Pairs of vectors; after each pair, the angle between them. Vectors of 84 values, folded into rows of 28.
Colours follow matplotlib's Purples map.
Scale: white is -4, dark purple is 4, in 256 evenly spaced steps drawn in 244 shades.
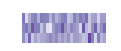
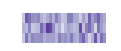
nearly opposite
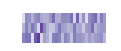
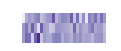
nearly parallel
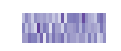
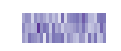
nearly parallel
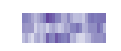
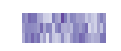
partly opposed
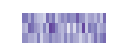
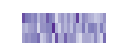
partly aligned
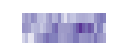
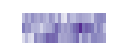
nearly parallel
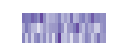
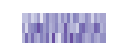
nearly opposite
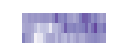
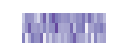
orthogonal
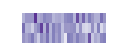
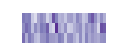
orthogonal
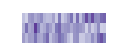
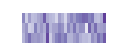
partly aligned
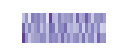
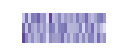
nearly parallel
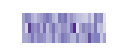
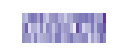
nearly opposite
